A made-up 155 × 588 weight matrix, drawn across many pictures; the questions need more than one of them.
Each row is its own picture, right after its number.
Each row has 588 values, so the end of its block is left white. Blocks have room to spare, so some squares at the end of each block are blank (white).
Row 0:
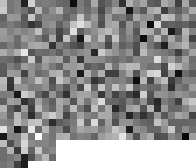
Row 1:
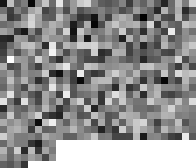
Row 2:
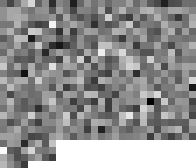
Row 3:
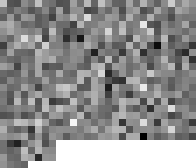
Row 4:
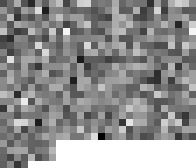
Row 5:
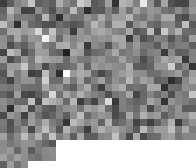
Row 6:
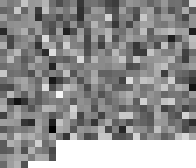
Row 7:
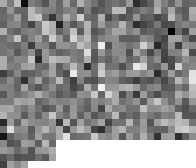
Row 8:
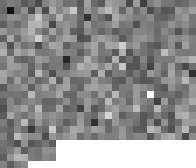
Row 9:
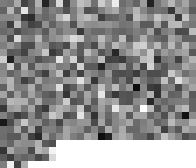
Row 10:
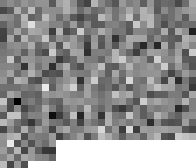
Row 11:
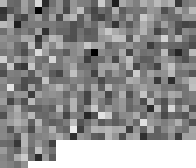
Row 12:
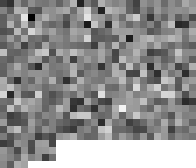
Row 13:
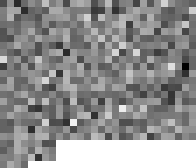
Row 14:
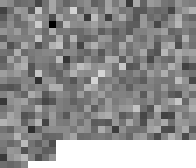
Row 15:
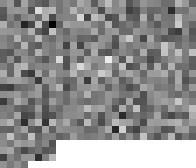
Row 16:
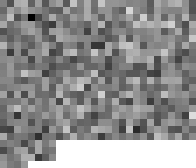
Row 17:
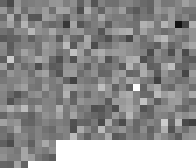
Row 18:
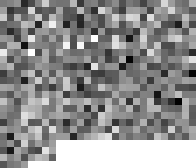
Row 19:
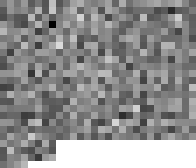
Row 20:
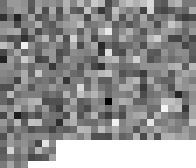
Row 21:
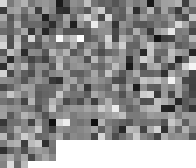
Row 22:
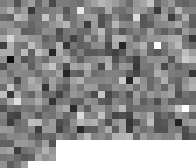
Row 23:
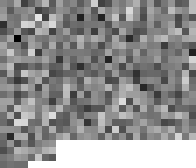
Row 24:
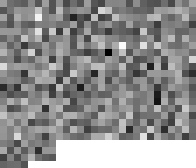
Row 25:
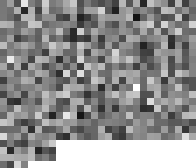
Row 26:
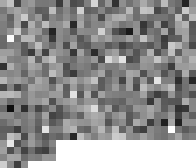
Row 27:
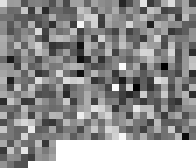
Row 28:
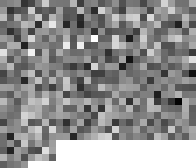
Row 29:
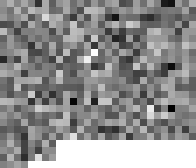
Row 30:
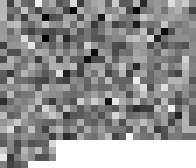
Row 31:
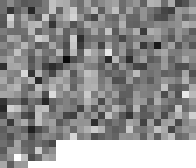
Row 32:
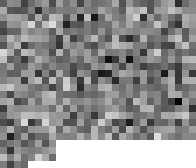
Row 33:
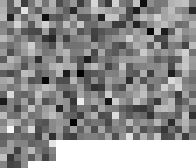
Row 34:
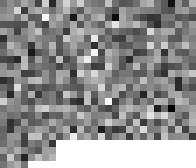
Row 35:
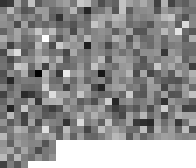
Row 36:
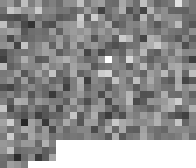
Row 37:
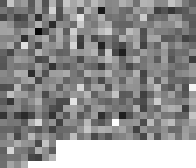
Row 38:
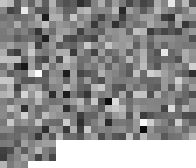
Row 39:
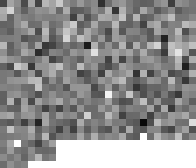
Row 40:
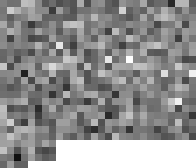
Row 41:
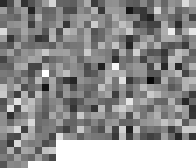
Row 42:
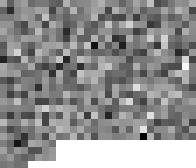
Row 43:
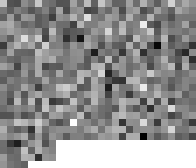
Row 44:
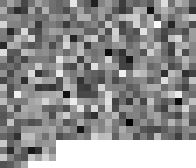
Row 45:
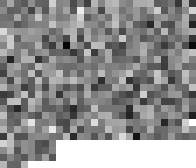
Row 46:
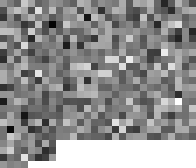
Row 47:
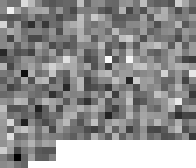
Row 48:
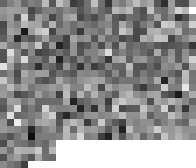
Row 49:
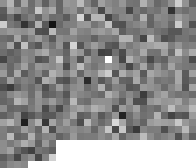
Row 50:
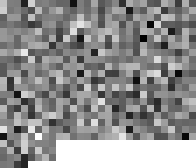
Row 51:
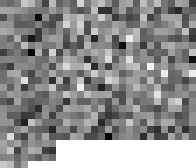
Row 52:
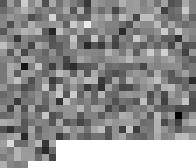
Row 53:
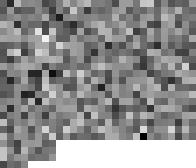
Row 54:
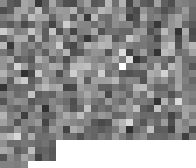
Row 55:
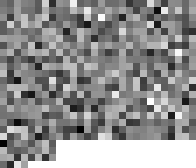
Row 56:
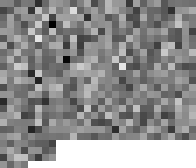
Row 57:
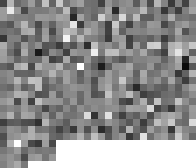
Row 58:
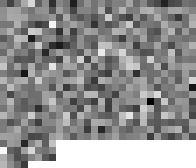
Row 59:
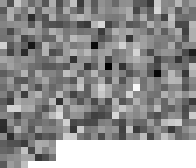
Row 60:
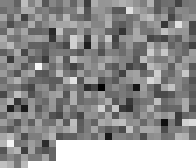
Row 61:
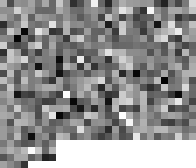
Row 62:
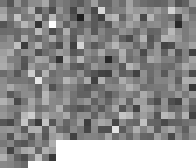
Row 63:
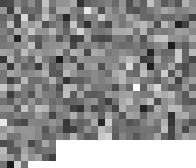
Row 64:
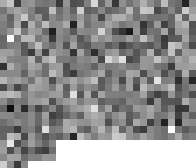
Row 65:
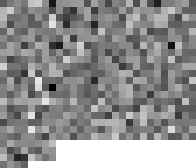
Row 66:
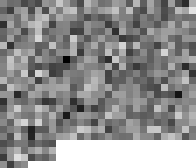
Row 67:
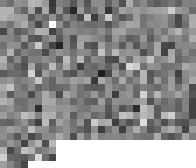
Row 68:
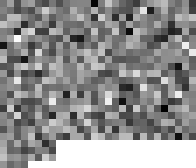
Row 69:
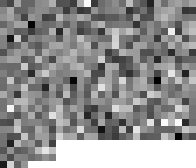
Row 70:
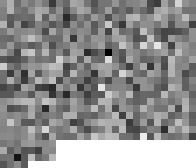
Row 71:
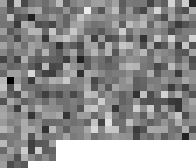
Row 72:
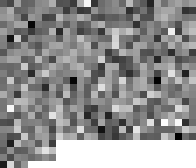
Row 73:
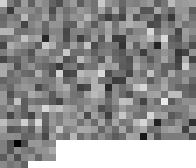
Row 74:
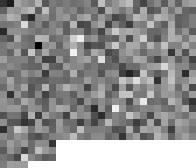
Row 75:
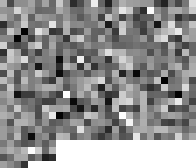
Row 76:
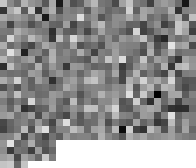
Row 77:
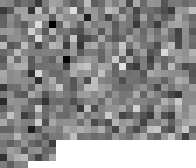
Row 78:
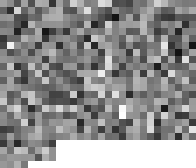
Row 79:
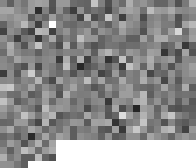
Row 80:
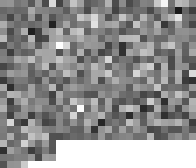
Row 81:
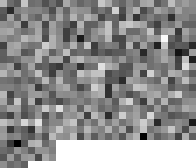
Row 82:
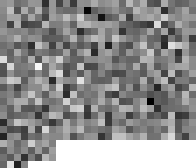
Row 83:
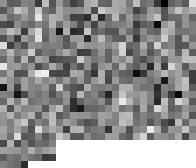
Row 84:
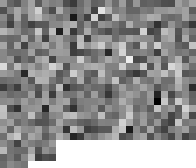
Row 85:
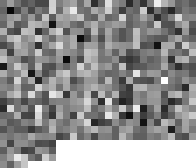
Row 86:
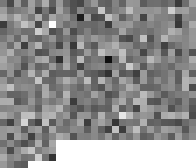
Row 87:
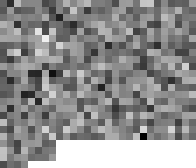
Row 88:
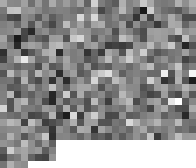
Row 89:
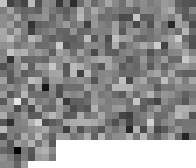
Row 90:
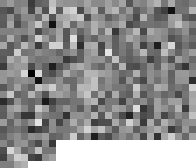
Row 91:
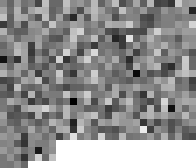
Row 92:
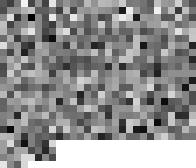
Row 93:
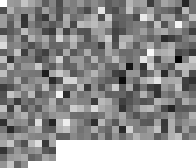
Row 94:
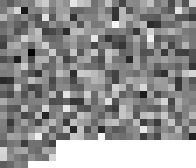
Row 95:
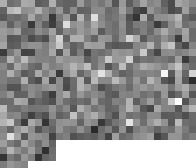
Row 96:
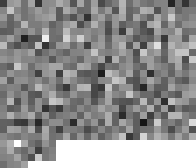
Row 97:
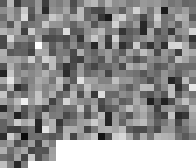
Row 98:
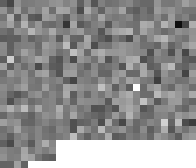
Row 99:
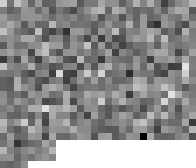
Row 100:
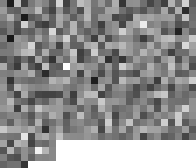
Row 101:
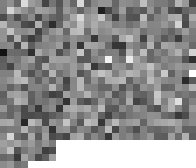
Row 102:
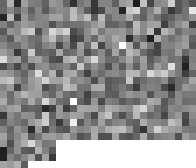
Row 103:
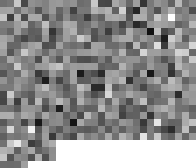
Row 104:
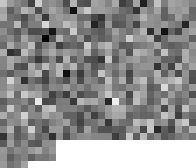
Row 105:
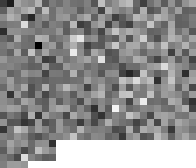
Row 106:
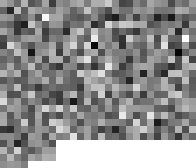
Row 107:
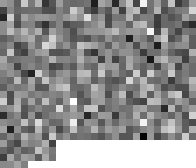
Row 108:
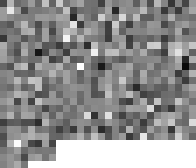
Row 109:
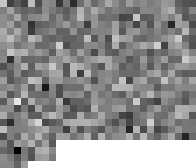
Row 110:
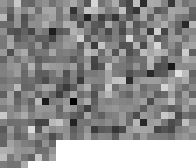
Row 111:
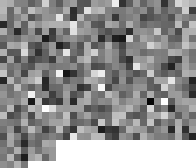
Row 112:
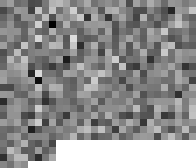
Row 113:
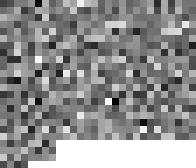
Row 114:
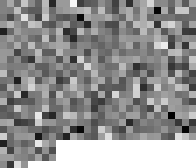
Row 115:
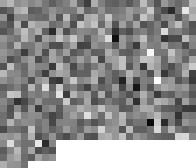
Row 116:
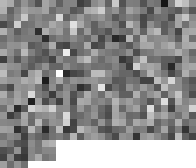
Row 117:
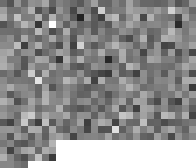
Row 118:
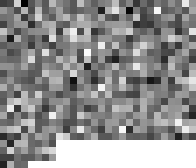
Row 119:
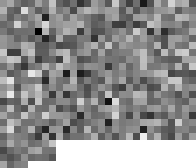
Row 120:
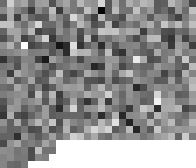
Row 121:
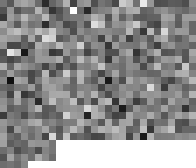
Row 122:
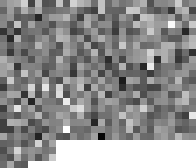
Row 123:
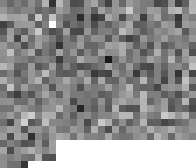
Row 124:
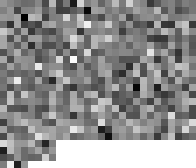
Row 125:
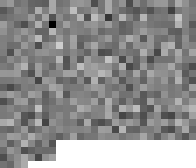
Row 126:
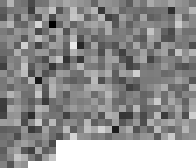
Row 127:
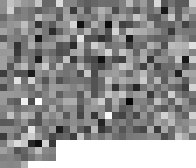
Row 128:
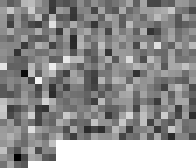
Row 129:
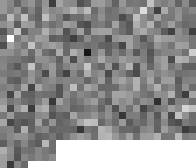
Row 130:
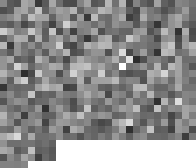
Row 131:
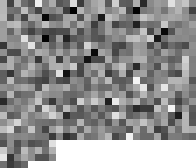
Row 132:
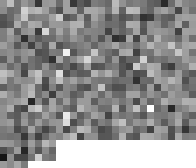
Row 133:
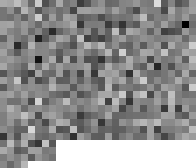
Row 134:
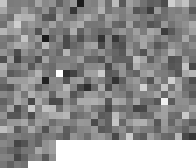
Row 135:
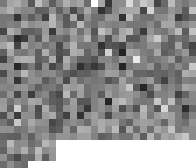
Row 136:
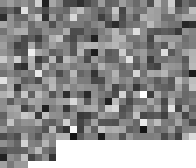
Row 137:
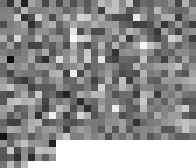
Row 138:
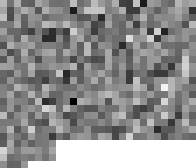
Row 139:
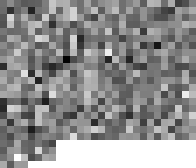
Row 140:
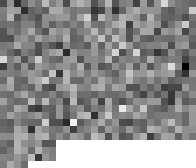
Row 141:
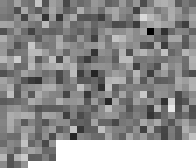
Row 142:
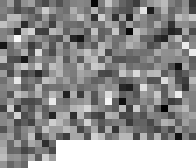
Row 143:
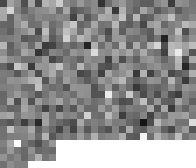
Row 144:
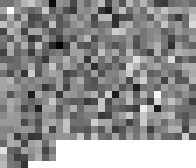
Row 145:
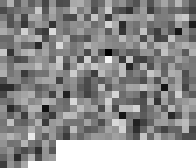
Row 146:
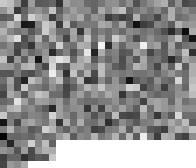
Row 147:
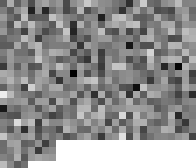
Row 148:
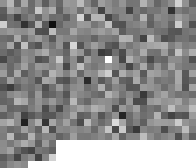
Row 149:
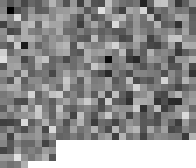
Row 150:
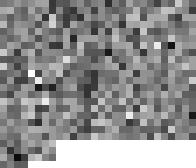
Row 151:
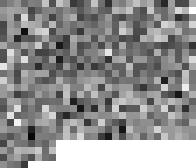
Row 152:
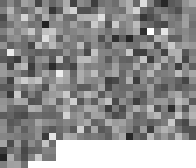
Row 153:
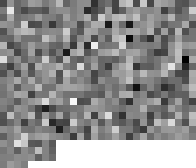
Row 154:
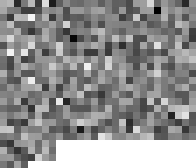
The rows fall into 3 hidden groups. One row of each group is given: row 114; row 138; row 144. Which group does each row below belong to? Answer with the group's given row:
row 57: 138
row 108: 138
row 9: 114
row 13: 138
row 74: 114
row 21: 114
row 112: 144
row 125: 144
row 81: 138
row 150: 144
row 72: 114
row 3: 138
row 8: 144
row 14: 144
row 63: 114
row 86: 144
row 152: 138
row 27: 114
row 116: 138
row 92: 114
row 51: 144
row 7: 114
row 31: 144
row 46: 144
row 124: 114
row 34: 138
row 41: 114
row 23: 144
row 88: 144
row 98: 114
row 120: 144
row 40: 144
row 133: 138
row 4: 114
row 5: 138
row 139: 144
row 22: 114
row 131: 138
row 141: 138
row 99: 138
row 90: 144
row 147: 114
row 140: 138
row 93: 114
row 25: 114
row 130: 144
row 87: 138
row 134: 138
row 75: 144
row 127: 138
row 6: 114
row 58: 144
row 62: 144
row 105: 114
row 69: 114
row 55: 114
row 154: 114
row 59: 114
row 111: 138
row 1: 114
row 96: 138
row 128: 144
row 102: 138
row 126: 144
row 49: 144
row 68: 144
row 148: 144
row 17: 114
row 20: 144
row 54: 144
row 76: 114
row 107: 138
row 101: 144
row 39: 138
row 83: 144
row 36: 144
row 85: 144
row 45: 114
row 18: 144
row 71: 114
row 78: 138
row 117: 144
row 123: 144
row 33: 138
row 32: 144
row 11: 138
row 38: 138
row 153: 138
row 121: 138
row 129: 114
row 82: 114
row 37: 144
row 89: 114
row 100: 114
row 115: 114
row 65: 144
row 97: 114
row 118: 114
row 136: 138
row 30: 138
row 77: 144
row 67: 144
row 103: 138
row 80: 144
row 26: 114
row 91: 138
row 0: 114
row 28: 144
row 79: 144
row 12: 114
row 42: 138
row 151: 144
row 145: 144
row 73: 138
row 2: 144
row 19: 144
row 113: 138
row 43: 138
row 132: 138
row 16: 114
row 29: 138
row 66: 144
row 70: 144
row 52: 114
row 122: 114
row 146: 114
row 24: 144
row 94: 138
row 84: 144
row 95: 144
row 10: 114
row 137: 114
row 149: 144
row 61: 144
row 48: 144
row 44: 144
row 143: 138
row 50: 114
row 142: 144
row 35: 138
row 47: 144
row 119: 138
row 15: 144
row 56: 144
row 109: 114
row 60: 114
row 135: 144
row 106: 138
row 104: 138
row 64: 114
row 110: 138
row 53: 138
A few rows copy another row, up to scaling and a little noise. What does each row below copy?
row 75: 61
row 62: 117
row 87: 53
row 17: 98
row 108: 57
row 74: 105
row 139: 31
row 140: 13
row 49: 148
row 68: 142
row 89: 109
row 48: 151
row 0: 50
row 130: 54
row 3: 43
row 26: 64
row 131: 30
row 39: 143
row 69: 72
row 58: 2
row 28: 18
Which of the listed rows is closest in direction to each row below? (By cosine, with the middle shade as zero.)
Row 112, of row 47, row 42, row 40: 42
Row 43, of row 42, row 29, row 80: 42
